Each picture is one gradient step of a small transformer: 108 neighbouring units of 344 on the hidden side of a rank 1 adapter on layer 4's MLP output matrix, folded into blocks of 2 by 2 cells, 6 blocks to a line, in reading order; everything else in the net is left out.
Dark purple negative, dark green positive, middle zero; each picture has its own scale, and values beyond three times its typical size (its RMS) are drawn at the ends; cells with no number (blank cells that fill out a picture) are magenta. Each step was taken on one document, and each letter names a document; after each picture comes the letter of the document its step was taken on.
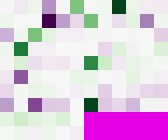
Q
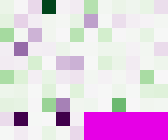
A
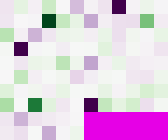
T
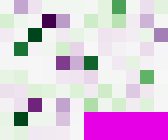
Q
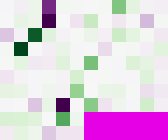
T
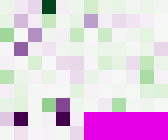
A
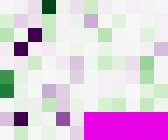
A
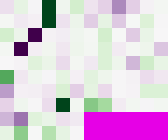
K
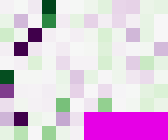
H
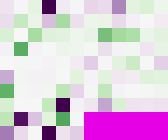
H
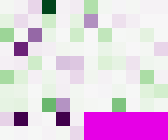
A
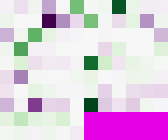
Q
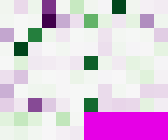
Q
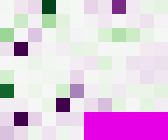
H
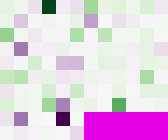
A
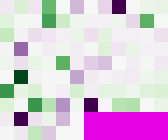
Q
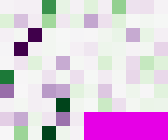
H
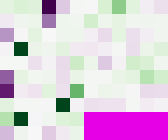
H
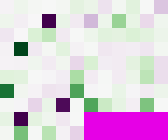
K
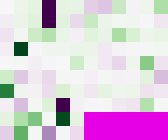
H
